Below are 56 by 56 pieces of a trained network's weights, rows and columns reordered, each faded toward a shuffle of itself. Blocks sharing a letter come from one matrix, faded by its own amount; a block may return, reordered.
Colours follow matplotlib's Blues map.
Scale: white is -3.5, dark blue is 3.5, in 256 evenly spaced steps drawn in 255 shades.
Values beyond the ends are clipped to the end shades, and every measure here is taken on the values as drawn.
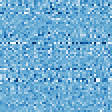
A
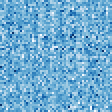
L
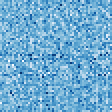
L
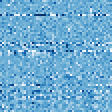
A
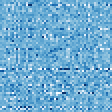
A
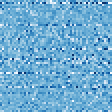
A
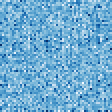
L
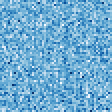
L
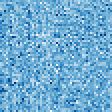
L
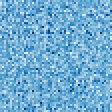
L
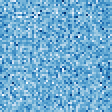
L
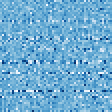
A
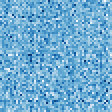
L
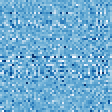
A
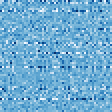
A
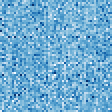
L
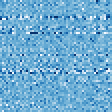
A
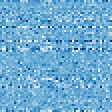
A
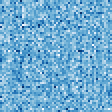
L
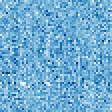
L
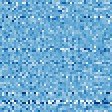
A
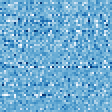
A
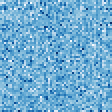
L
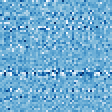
A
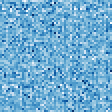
L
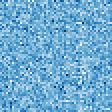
L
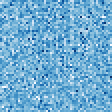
L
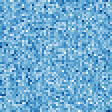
L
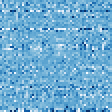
A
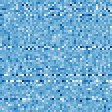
A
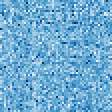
L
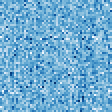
L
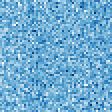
L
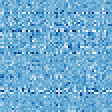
A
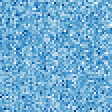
L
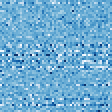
A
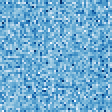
L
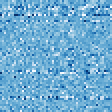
A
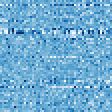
A
